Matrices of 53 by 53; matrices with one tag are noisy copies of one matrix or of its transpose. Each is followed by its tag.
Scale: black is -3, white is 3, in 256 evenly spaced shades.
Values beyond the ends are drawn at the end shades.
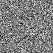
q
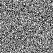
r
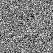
q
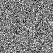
q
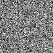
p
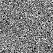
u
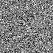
q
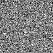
p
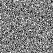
r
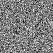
q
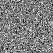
q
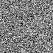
q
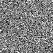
u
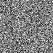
r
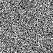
u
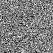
q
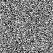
r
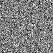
p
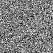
q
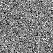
u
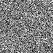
u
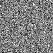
p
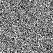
u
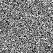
u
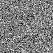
q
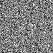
p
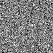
p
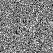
q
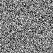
r
